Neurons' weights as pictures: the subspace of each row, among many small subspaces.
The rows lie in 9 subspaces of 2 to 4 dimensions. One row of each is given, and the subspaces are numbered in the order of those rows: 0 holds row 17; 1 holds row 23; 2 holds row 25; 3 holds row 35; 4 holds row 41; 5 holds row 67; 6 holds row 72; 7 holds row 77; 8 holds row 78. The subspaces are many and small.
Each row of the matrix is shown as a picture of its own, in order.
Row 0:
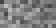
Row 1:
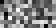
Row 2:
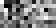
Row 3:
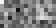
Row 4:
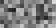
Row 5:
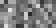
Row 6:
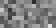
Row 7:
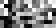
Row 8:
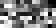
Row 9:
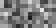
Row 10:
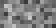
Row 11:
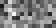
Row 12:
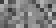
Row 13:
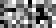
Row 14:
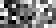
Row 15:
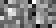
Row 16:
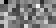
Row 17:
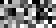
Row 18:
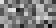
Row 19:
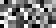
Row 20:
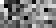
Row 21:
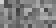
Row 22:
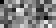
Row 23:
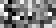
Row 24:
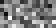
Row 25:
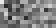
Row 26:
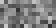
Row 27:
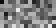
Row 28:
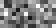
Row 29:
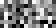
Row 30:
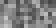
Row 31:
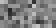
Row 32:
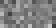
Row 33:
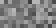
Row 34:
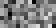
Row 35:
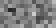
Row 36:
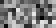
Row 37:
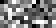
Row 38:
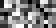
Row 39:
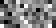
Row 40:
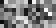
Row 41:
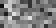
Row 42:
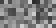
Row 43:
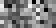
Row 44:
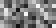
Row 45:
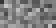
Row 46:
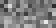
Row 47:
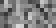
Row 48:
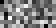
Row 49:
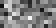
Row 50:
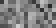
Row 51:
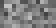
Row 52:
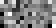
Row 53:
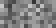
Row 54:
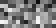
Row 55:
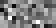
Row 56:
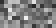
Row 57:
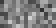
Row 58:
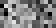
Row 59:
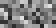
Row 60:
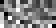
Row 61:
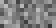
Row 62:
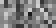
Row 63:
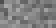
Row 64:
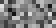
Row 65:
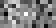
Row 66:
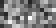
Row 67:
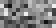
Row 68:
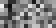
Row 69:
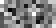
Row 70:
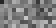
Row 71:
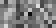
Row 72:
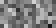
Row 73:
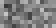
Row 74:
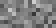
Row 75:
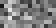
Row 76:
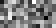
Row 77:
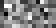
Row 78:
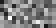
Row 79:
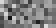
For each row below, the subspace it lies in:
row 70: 0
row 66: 1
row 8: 5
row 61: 3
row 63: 2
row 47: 4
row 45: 2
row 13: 6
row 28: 5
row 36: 6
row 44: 5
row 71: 7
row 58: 5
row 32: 6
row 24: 6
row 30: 5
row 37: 0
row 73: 7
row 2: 2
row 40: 2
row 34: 3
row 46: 5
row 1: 8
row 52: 6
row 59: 6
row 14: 5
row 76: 3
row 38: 4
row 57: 1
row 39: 3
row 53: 7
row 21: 2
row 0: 2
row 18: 3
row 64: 1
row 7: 5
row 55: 8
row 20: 2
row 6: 6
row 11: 1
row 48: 8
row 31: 0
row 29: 8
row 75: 4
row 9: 4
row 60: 6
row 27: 6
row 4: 3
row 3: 6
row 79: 8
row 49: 4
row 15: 0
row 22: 3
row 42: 0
